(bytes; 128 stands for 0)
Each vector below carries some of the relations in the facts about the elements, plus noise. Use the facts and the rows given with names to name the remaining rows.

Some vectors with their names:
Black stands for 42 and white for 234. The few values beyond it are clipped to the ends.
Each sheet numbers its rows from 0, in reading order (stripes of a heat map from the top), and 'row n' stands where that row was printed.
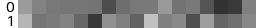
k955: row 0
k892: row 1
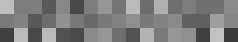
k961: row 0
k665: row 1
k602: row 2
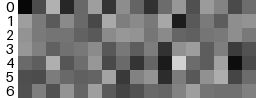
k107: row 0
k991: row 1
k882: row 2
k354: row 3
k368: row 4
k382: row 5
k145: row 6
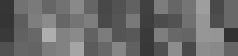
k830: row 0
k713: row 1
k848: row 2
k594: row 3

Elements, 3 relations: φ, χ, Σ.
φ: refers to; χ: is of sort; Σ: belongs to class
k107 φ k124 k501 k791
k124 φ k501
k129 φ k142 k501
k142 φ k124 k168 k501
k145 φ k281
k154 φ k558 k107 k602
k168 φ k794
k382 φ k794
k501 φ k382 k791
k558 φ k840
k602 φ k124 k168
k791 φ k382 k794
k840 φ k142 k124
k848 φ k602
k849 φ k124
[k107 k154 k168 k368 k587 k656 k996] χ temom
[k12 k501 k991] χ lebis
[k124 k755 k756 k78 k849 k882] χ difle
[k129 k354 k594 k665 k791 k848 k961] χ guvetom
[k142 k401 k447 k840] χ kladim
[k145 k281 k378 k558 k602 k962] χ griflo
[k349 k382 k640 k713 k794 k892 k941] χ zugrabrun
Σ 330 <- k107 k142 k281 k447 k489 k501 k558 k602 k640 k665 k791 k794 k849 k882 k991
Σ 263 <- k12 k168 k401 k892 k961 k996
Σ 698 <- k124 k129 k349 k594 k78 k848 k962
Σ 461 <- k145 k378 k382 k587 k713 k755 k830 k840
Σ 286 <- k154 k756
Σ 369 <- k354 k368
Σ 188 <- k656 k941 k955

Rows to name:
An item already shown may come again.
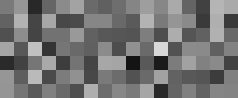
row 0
k281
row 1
k602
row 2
k962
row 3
k996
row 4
k124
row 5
k656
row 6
k991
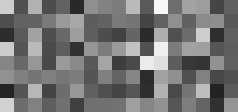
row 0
k168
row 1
k594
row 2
k587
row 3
k168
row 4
k154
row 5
k354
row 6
k587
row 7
k401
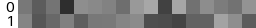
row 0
k791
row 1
k78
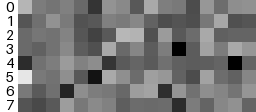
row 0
k892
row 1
k755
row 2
k849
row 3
k501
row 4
k840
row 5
k12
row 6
k791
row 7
k349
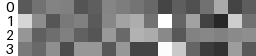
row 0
k755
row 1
k756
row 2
k794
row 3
k154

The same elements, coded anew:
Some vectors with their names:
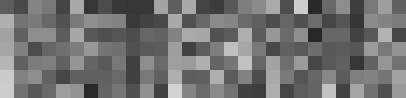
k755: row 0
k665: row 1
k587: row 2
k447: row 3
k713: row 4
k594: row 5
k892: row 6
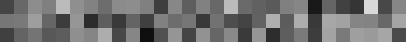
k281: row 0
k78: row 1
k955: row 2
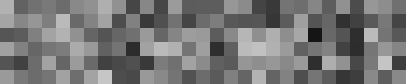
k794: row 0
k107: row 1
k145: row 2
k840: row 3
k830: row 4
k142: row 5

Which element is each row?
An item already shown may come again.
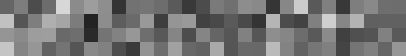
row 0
k501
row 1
k168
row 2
k154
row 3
k129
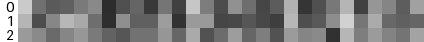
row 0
k961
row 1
k168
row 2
k962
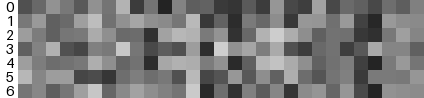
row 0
k849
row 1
k558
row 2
k840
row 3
k354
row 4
k840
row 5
k848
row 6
k558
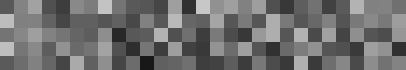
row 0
k354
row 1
k594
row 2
k124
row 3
k791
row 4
k882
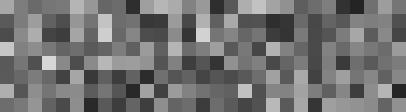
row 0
k840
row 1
k656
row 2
k368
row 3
k349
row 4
k602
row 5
k756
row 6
k382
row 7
k78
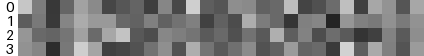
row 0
k401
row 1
k991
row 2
k142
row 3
k12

